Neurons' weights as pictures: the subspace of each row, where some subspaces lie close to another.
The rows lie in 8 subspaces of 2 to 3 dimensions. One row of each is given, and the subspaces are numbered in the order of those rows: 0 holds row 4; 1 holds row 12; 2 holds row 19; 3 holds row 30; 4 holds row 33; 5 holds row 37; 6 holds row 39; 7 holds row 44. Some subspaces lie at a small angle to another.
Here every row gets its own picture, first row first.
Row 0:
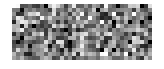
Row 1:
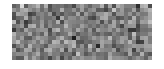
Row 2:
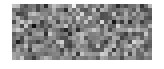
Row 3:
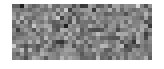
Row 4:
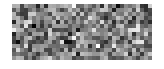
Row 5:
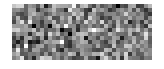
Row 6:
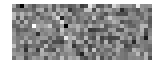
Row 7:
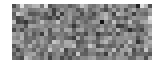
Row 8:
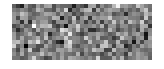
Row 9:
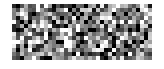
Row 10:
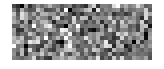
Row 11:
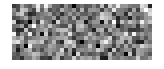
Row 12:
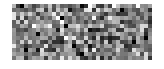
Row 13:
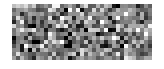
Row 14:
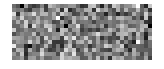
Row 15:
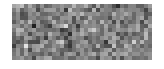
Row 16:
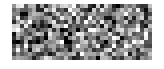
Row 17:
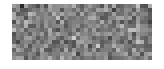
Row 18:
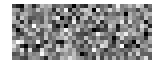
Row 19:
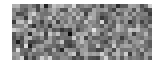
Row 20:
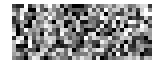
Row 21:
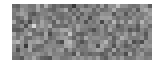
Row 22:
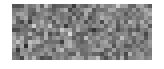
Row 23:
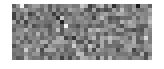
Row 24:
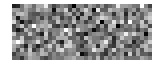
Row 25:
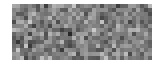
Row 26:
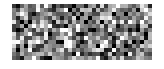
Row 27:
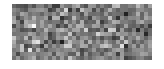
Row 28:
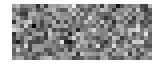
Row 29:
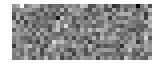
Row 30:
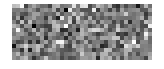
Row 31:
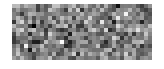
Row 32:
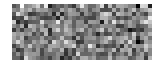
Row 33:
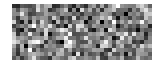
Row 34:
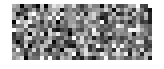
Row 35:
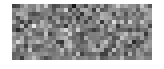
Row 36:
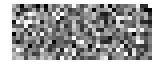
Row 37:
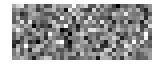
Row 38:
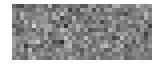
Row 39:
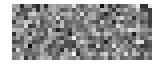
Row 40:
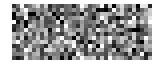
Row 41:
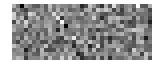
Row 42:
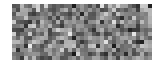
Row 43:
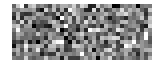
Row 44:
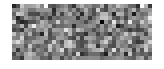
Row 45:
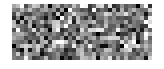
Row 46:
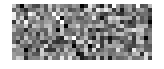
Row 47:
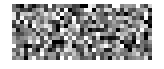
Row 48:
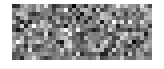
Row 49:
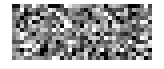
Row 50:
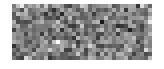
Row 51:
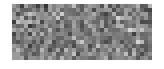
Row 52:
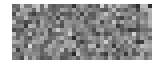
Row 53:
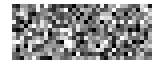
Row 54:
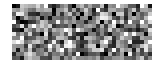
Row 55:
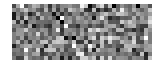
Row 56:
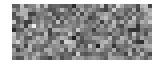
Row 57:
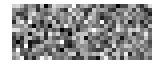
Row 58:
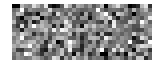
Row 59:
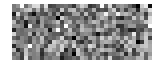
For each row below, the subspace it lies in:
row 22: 2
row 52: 6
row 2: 3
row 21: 5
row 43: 0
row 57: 2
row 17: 0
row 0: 7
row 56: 0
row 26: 5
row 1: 0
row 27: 4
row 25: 2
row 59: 6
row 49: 7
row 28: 0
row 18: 7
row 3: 3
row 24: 7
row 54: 7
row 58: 7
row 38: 4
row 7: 7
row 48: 3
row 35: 3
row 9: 5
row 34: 2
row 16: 0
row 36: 4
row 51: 4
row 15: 6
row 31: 4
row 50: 7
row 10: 6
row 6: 1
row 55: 1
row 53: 5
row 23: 1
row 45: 3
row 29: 2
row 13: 4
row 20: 4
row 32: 3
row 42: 6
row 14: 6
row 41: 1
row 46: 1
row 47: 5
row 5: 2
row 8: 5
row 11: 4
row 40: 1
